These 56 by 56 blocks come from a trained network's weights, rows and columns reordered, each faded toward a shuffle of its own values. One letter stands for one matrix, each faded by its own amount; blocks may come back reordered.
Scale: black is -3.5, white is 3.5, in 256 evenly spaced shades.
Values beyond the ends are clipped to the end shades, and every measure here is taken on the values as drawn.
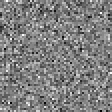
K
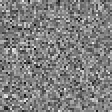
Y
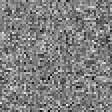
Y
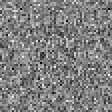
Y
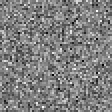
K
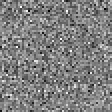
K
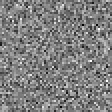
K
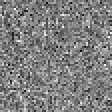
K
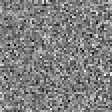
K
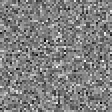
K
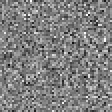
Y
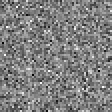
K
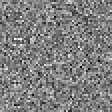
K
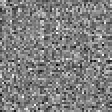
Y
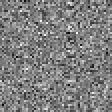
Y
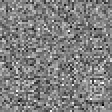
Y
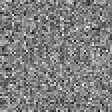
Y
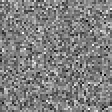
K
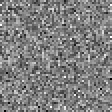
K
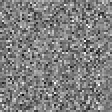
Y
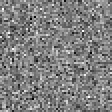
K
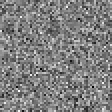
K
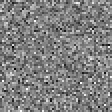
K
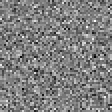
Y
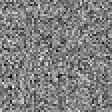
Y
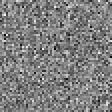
Y
